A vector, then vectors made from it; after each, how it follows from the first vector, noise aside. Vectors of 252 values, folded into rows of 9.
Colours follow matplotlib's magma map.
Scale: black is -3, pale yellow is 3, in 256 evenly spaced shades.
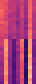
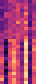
negated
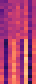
negated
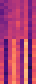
negated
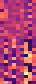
sign-scrambled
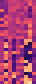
sign-scrambled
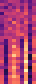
negated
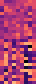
sign-scrambled
